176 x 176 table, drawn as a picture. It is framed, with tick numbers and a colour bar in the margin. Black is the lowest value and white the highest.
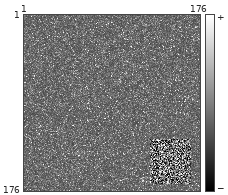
An odd patch, rougher than its surroundings, sits in the bottom right. No single row or column stands out from its neighbours. The values are skewed, with a long tail toward high values. Values change most from cell to cell in the bottom right. No overall slope runs across the table. Fine speckle covers the field. Neither half mirrors the other.
